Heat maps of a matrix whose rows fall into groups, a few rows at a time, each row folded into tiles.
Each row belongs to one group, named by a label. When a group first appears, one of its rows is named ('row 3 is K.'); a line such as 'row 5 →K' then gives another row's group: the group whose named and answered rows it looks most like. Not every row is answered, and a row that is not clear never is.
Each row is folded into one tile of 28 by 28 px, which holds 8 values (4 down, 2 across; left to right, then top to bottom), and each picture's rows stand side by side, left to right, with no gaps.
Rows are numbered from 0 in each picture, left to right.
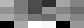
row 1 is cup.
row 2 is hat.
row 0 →hat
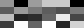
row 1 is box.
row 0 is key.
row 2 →key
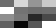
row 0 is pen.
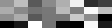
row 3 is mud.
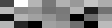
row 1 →hat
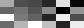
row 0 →key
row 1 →cup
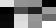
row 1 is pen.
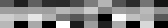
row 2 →mud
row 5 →mud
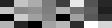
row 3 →cup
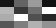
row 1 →cup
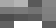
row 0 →box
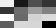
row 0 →key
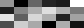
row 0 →key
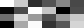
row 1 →mud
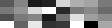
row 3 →hat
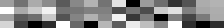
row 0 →mud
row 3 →hat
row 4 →key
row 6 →mud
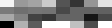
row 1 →box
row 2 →cup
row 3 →box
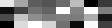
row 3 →mud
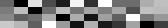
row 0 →cup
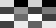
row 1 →key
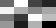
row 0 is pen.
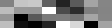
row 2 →cup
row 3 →hat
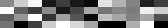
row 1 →key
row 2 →cup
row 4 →hat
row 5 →mud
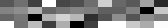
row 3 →box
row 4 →cup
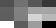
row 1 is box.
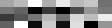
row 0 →box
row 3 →hat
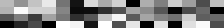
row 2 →cup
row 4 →key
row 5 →hat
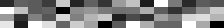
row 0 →mud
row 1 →cup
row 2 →key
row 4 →box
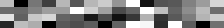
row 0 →key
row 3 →pen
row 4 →box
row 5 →mud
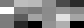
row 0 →pen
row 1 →hat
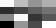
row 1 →box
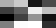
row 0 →box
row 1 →mud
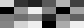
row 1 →mud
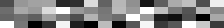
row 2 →mud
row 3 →hat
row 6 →box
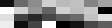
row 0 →mud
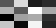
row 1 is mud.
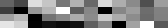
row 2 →pen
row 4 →hat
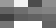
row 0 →box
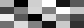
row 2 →mud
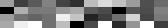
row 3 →box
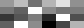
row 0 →box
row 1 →pen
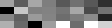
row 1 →hat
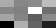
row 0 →hat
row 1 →pen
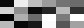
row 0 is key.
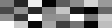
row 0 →cup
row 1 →key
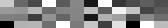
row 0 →hat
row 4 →mud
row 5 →cup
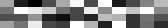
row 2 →box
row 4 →mud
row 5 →pen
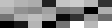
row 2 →box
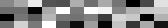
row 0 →box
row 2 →pen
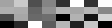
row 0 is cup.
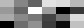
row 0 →hat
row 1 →pen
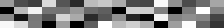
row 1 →pen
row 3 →box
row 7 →pen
